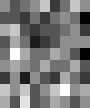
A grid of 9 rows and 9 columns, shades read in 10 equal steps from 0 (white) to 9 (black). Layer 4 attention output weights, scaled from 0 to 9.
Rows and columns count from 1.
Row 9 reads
3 6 1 6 5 3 4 6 4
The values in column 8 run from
2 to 6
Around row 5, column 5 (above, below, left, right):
7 3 5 3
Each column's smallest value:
2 0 1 4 2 2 0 2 3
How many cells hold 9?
2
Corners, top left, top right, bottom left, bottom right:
4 4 3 4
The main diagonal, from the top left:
4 6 6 8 5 5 3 4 4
